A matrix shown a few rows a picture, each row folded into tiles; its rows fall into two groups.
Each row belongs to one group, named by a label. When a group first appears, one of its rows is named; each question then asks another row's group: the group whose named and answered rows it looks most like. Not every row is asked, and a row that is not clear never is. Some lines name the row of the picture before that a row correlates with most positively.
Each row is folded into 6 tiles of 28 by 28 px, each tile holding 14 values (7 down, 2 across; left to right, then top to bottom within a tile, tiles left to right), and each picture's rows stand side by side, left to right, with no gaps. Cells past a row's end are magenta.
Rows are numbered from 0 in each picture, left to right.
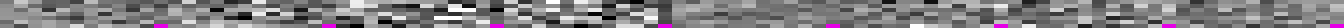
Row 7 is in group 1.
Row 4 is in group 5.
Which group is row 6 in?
1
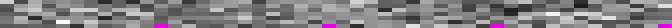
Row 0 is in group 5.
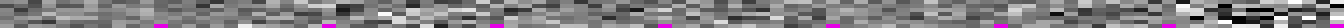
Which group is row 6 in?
5
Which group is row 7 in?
5
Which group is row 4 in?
5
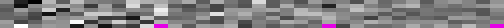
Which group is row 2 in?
5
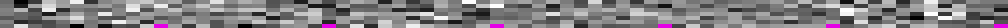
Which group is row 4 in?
5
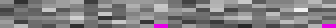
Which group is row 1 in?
1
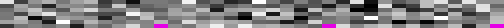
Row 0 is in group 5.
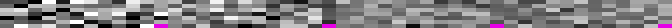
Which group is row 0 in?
1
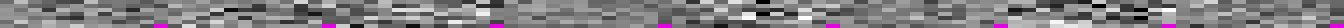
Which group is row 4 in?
1
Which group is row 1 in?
5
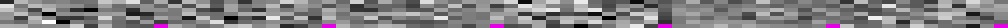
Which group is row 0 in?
5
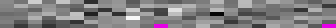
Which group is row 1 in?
5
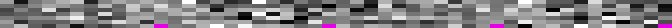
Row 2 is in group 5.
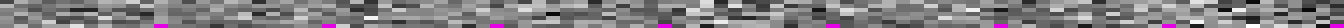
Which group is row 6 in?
1
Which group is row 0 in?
5
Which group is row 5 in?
1
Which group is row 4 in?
5
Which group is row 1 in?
1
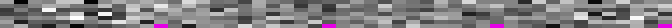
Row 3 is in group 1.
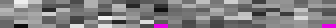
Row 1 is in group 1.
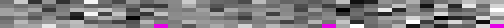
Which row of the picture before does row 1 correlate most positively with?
0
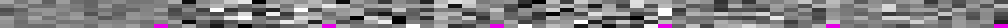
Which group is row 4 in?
5
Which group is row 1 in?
1
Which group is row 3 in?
1
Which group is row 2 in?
5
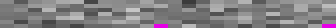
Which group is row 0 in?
1
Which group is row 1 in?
1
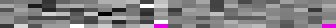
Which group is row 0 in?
5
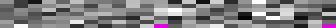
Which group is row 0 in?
1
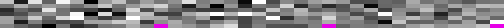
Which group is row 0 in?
1
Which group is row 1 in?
5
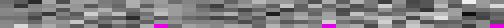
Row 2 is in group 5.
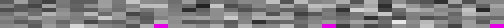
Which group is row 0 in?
5
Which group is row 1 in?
5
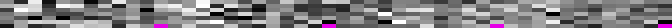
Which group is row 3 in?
5
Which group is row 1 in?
5
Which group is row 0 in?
5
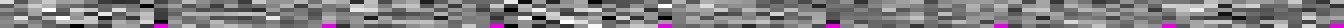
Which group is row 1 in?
5
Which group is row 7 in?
5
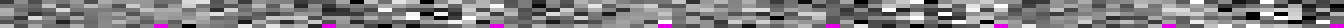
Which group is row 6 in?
1
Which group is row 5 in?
1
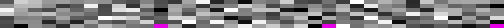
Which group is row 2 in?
5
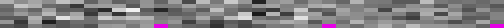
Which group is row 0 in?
1
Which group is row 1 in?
1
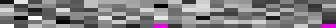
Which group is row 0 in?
5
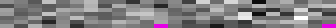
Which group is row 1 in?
1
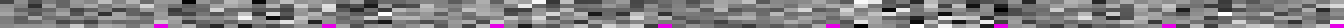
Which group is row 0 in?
5
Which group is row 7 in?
5
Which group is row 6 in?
1
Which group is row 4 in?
1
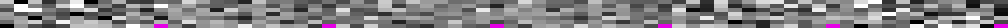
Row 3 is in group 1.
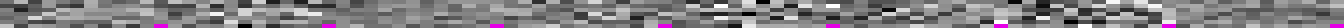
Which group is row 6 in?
5
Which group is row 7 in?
5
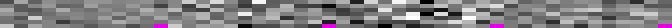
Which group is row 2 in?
1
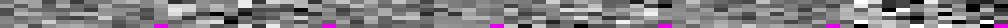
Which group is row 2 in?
1
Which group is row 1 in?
5
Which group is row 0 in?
5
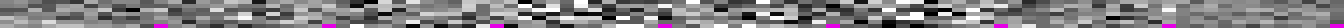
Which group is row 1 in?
1
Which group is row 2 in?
1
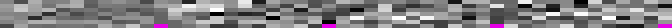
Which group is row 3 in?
5
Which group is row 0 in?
5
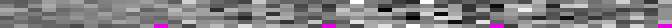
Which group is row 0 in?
1
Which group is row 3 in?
5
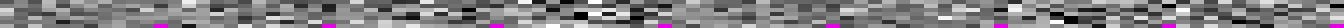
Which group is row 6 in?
5
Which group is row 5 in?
1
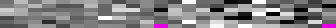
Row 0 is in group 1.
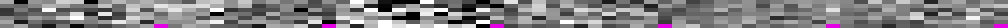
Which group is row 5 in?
1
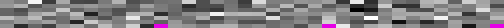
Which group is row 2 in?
5
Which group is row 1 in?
5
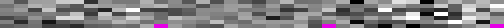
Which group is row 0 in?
1
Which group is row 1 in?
1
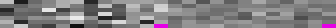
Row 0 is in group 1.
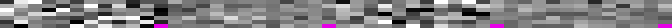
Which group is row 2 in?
5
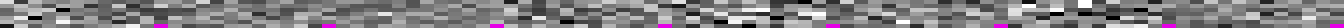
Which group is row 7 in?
1
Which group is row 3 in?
5
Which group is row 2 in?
5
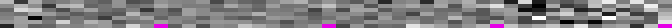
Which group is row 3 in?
5
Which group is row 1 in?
5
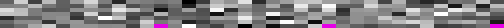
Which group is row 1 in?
1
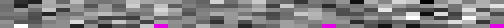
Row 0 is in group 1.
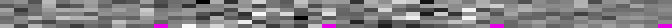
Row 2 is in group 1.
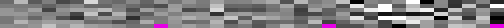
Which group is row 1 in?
5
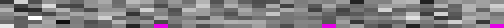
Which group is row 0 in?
5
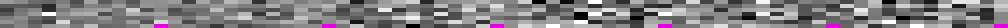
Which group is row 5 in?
5
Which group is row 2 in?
1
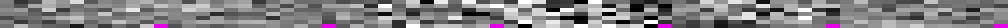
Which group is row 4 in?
1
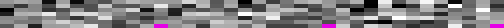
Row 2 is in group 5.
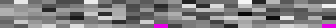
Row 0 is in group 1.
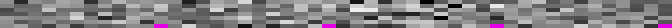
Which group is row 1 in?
1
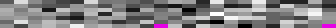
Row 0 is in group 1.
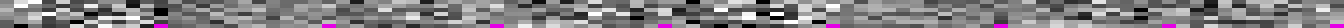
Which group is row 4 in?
1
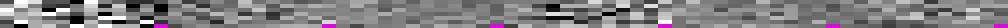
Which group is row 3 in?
5
